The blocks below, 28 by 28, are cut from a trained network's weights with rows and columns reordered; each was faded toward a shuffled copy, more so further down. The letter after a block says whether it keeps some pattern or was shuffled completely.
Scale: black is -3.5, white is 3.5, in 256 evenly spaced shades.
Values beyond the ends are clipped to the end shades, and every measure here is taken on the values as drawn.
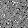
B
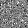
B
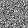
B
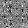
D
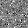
B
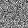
B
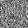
D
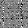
D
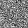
B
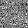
D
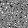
B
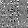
D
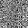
D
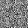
D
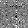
D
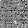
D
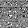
D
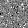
B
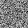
B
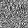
D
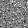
B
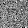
B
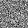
B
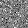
B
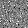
B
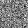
D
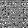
D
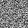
B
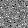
B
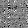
D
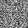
B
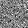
B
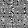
D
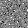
B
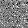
D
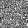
B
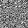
D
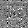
D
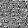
D
